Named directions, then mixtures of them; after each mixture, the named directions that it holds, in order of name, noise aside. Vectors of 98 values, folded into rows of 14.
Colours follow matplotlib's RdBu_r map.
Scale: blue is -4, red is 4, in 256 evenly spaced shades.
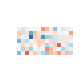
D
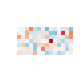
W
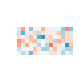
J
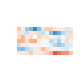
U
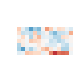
D, U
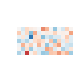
D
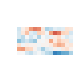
U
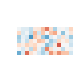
D, W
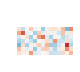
J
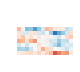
U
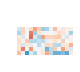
D, U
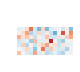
W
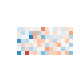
D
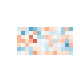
J, U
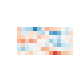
U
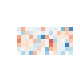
J, W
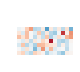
W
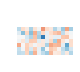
D, J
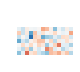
D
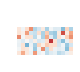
W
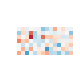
D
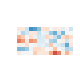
J, U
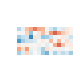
D, U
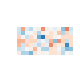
J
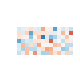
D, W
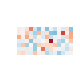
W
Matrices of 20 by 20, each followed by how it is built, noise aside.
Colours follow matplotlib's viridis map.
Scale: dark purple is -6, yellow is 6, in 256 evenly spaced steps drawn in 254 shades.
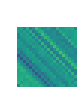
Toeplitz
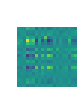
low rank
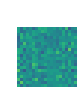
low rank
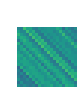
Toeplitz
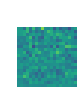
low rank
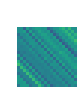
Toeplitz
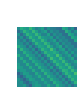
Toeplitz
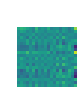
low rank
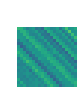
Toeplitz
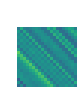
Toeplitz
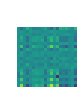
low rank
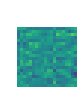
low rank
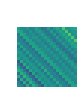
Toeplitz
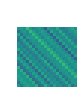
Toeplitz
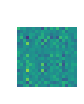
low rank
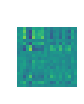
low rank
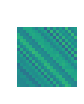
Toeplitz
